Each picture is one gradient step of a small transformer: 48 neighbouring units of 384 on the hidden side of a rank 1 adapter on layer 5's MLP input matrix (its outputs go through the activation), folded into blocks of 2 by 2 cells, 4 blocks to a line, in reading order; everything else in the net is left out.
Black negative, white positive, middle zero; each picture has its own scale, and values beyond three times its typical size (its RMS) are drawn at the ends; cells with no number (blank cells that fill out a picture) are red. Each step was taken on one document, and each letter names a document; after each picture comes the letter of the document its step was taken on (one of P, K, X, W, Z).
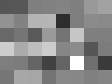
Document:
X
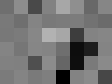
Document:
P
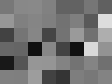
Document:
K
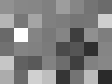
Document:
P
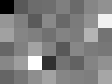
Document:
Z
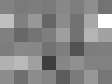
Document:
Z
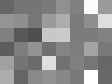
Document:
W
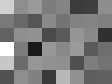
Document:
W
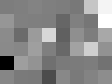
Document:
K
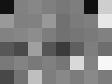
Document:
X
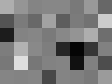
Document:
Z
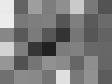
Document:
W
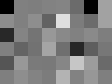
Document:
X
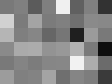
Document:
Z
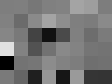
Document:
W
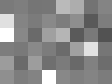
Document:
K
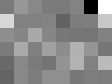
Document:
X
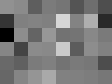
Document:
Z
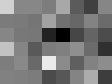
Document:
W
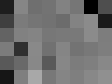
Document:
Z
